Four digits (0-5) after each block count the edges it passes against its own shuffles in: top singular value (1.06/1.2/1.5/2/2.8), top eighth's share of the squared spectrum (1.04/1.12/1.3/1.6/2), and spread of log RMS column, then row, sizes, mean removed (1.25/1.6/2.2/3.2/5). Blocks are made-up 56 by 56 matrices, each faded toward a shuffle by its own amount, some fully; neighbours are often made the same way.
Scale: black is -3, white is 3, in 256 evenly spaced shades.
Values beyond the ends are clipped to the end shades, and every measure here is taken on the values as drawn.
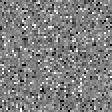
2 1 0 0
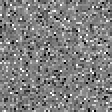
1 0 0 0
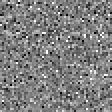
1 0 0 0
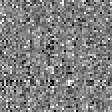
4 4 2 2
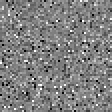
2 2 0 1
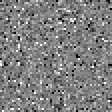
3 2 0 1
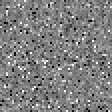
0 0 0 0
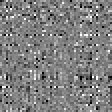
4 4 2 3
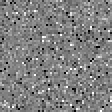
0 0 0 0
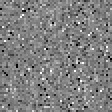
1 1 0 0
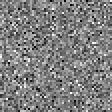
0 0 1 0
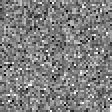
0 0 0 0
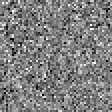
0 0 1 0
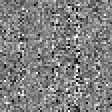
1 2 3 0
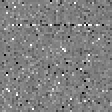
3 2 0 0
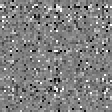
2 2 2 2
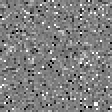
2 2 0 0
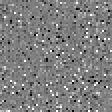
2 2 0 0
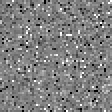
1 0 0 0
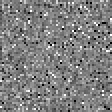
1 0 0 0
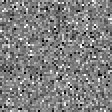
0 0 0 0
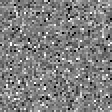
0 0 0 0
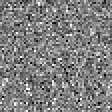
3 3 1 0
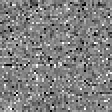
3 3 0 1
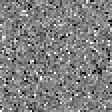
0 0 0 1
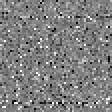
2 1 0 1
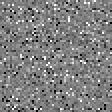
2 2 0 1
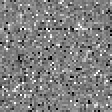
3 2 0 1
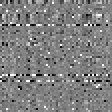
4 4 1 3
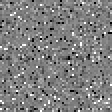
2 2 0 1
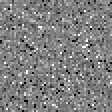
0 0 0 0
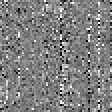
2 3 3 0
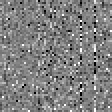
2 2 2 0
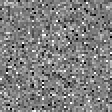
0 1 1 0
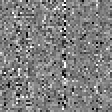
2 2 3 0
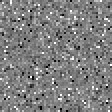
0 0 0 0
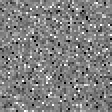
1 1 0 0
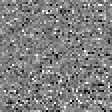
3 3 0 2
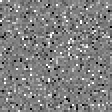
2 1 0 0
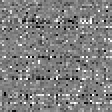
4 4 1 3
